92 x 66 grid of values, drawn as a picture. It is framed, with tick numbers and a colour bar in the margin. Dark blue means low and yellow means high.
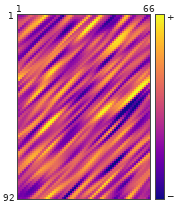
Mirror symmetry: none. Average level on the scale: 50%. Odd rows or columns: none. Grain: diagonal, up to the right. Histogram: bell-shaped.
